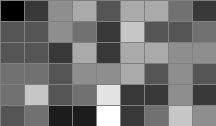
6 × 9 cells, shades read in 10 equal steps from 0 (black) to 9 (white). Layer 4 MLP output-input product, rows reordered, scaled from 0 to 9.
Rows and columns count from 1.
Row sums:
34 34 38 38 37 36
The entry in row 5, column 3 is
3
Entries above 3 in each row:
5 4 5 6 5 5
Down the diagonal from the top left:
0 3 2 5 8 2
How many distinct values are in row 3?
4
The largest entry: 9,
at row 6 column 5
